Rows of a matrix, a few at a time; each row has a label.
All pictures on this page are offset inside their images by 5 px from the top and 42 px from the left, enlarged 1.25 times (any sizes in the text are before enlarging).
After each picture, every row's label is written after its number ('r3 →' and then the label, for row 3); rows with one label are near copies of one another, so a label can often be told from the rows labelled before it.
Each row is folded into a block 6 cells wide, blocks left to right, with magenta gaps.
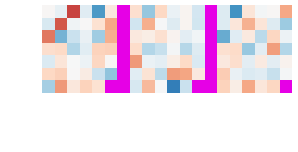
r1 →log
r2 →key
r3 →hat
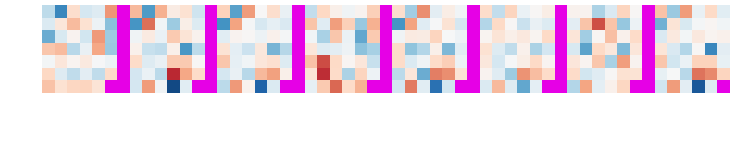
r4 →hat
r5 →key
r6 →key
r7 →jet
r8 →key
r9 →key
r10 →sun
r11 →key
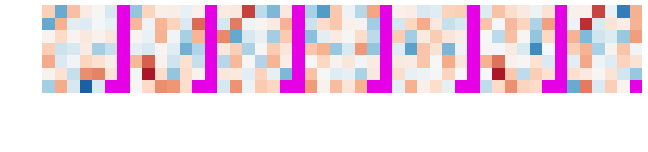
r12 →key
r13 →jet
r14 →log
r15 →hat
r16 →sun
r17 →jet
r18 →log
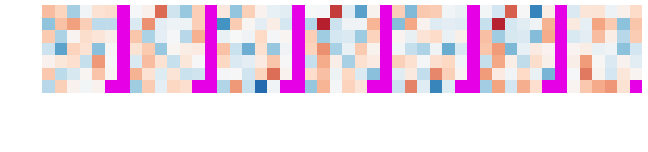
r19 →sun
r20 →log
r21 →key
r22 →log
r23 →key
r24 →log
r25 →jet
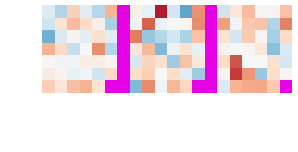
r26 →hat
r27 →log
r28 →jet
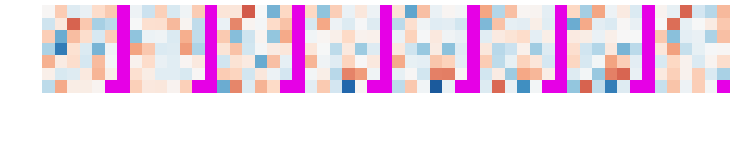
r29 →sun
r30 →hat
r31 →log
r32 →key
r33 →key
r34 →key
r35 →key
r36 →log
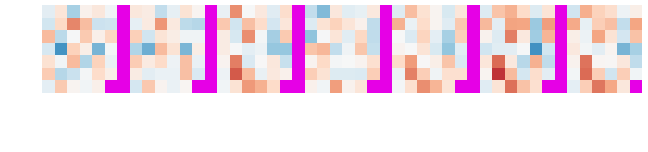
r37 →sun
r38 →sun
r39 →jet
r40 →hat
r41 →jet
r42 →jet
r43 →jet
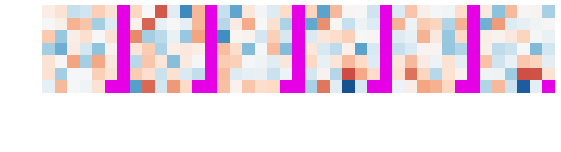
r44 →sun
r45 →log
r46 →hat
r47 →key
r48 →jet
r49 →key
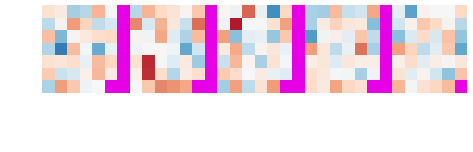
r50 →sun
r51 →jet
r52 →log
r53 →hat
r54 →hat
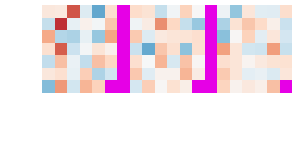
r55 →log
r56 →sun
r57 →hat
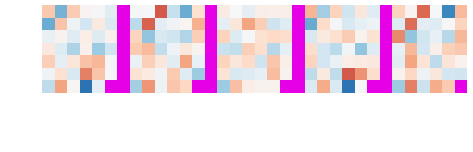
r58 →key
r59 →log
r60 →sun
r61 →key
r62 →log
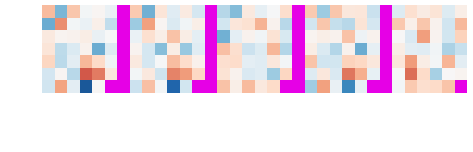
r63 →key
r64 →key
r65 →hat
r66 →key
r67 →jet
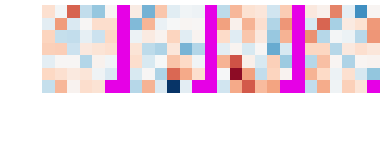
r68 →log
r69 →key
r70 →jet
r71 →log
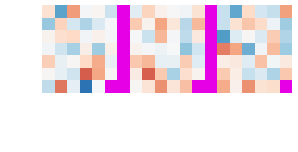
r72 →key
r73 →jet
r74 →hat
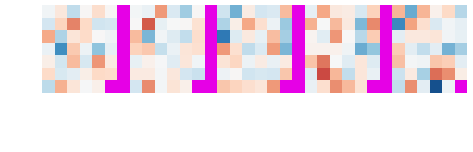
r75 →sun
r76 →log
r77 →hat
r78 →jet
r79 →key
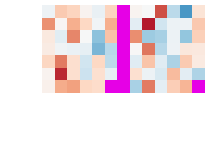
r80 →jet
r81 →log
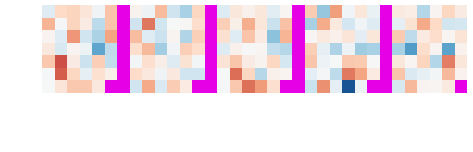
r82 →jet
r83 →log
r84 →jet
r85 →key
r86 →sun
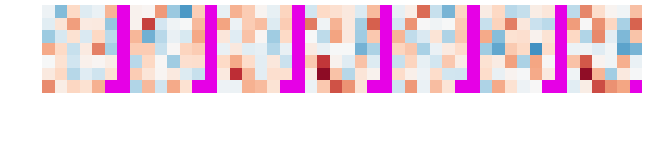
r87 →hat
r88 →log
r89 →jet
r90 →jet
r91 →log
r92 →sun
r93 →jet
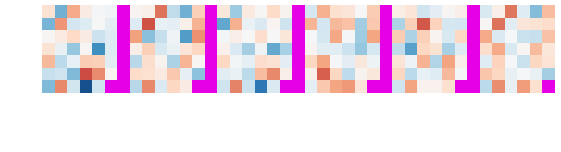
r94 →key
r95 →log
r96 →key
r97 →jet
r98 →sun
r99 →log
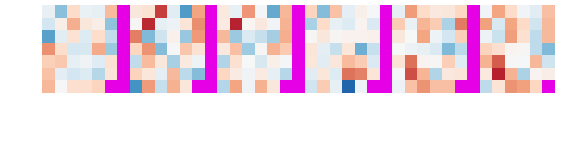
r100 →hat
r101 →log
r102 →log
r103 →key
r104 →jet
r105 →jet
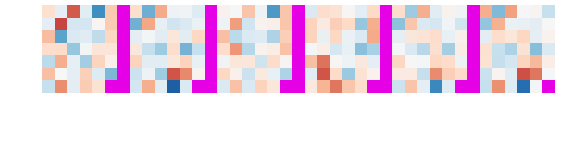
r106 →log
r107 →key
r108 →log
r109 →jet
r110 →key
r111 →key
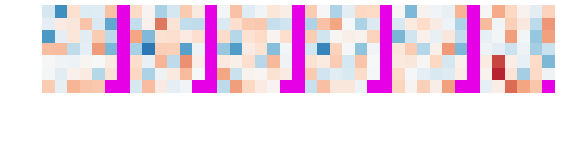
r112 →hat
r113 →sun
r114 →sun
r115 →sun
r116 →hat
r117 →jet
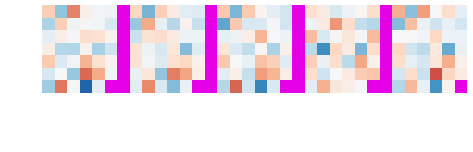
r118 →key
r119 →key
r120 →key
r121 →sun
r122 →key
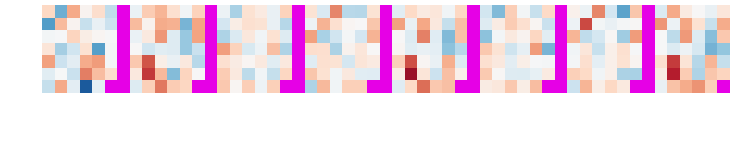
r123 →key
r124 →jet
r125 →hat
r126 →log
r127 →jet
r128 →hat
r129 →log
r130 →jet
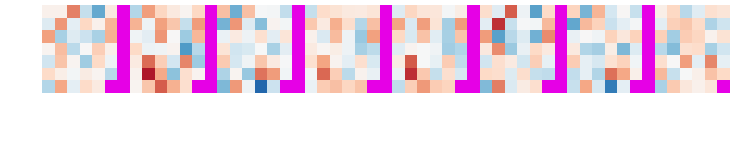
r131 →log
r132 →jet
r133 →key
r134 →jet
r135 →jet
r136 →log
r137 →key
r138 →sun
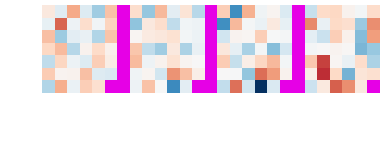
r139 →log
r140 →key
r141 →key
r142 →jet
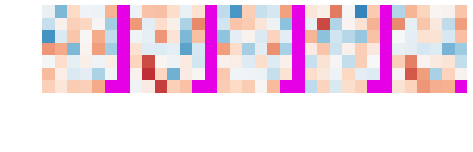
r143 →hat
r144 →jet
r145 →hat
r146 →log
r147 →jet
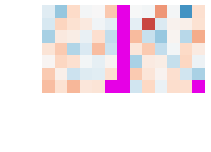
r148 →hat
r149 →log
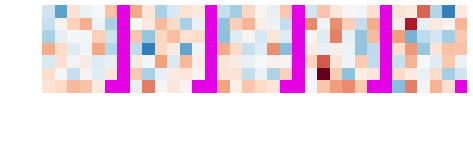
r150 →hat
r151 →sun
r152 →hat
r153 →jet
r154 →log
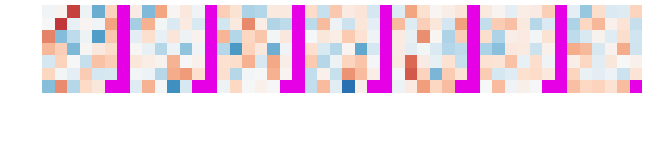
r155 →log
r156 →key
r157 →sun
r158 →key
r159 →jet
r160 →sun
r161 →hat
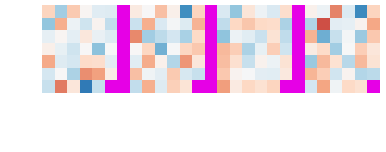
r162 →key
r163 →log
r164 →hat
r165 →log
